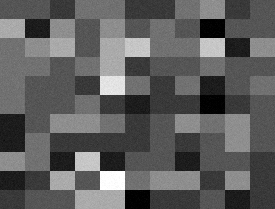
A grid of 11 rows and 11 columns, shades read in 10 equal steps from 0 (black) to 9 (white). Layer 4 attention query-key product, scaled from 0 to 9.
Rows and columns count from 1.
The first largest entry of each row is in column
9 1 6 5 5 1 3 10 4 5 4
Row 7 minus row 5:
-3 0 2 3 -4 -2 1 1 3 2 -1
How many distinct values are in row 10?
7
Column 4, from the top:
4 3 3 4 2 4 5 2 7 3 6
